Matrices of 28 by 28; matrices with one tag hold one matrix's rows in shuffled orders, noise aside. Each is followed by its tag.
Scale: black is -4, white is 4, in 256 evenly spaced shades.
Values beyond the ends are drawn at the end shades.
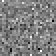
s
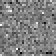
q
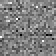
q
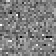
q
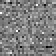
q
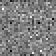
s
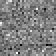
q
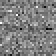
q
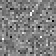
s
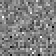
s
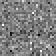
s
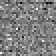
q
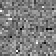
q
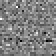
q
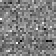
q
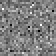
s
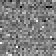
q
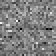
q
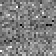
q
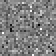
s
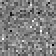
s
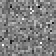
s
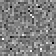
s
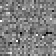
q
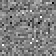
s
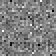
s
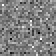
s
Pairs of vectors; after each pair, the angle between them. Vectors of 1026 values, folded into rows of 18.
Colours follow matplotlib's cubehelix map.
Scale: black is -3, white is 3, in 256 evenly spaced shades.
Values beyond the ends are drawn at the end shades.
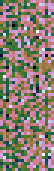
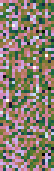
nearly opposite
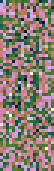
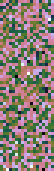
orthogonal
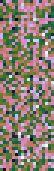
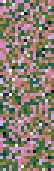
orthogonal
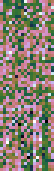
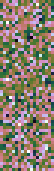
partly opposed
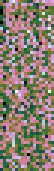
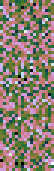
orthogonal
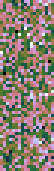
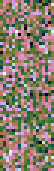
nearly opposite
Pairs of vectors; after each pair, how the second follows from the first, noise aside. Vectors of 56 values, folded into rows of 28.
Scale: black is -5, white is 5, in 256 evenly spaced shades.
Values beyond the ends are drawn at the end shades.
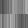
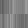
shrunk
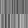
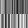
scaled up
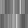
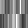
scaled up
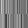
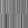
shrunk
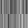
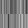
copied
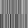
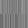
shrunk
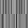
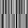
scaled up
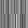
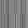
shrunk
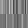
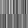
copied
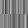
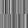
copied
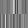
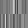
copied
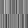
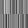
copied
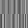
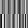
scaled up
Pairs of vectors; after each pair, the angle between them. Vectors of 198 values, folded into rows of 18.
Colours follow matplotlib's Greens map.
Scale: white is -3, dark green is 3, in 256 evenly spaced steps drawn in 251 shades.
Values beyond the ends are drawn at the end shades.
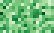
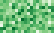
partly aligned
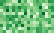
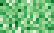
partly aligned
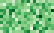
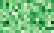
orthogonal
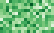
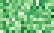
orthogonal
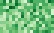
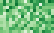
nearly parallel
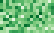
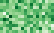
partly aligned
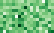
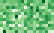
nearly opposite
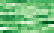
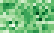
partly opposed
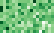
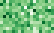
partly opposed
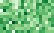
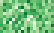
partly aligned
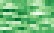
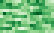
nearly opposite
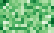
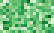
nearly opposite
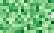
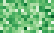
nearly opposite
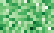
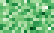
nearly parallel
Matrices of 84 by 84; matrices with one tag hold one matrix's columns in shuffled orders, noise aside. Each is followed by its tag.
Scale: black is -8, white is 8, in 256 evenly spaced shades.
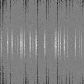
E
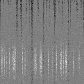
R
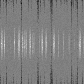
E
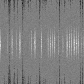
E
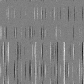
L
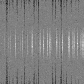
E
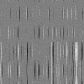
L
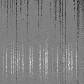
R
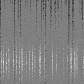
R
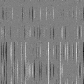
L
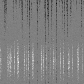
R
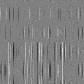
L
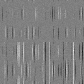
L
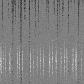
R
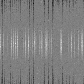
E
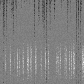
R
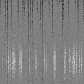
R
